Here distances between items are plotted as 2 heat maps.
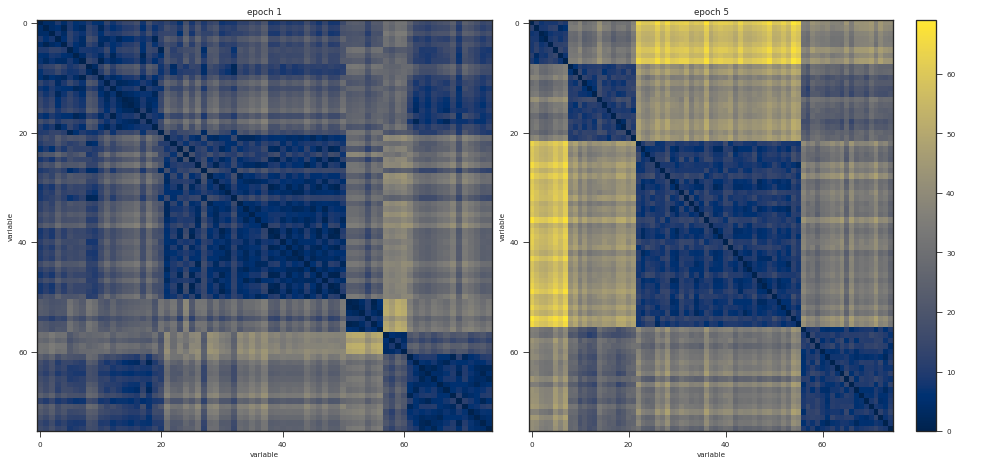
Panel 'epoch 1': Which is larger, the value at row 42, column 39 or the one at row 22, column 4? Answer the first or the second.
the second
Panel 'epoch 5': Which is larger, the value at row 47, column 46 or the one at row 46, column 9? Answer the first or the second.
the second
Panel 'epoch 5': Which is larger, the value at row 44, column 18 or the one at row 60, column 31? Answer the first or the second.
the first
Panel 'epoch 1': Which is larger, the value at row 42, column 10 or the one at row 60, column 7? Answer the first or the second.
the second
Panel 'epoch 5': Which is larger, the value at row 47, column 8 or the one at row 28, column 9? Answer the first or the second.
the second
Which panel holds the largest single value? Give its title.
epoch 5
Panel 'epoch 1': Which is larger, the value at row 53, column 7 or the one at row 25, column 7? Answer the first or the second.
the first
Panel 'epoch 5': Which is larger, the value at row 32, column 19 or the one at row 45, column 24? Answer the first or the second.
the first
